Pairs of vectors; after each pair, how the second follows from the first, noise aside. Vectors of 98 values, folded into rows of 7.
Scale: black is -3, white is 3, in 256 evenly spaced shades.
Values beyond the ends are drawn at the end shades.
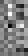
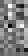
copied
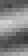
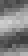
copied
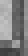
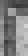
reversed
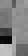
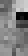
reversed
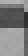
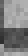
reversed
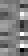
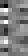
reversed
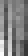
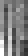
copied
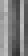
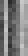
reversed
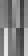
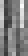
reversed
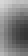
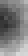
reversed
